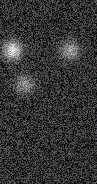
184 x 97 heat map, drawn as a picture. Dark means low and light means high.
No single row or column stands out from its neighbours. The halves do not mirror each other. Three bumps rise from the field. On average the colour sits 20% of the way up the scale. The ninth with the highest average is the top left.
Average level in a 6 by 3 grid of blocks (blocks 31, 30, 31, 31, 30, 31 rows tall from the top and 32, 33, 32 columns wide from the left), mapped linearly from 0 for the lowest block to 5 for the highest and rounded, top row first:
000
513
310
000
000
000
